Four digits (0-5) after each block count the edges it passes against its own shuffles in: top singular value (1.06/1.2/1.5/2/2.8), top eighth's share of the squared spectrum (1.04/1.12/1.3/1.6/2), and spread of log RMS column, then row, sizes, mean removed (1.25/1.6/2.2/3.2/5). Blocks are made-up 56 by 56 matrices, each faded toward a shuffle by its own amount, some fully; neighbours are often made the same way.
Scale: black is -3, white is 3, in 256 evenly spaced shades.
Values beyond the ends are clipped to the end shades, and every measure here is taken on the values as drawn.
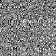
4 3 2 2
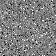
1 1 0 0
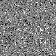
3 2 1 1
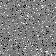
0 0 0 0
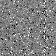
2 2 1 0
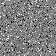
0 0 0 0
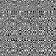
4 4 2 3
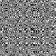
4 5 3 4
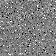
1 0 0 0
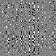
4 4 3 2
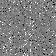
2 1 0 0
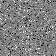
1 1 0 0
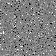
2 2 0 0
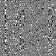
4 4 3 1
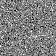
0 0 0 0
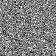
0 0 0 0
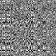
4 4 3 3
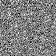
2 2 0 0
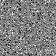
2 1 0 0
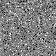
2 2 0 0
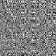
4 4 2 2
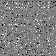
2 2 0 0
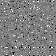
3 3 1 1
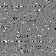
3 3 0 1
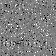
2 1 0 0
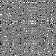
4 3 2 2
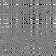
5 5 2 3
